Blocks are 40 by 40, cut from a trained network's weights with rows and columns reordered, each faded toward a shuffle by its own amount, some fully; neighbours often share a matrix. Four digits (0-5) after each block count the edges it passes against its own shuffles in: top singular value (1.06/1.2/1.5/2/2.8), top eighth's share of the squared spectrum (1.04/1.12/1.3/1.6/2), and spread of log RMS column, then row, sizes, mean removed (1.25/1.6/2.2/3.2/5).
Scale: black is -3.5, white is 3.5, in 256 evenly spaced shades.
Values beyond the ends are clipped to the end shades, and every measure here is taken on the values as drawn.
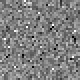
0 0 0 0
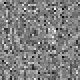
3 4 2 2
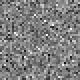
0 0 0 0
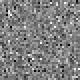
0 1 0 0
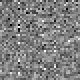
3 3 1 1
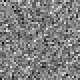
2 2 0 0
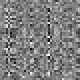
4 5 3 1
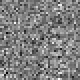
3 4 1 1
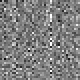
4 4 2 0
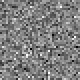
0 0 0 0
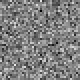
2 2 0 0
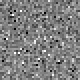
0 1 0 0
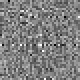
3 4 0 2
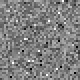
0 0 0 0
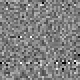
2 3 0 2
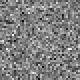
0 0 0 0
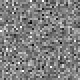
2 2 1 0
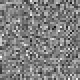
3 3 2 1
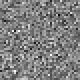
0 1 0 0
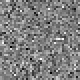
0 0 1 0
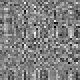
4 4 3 2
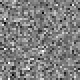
3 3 1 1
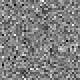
3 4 2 0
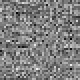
3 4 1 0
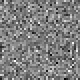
3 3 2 1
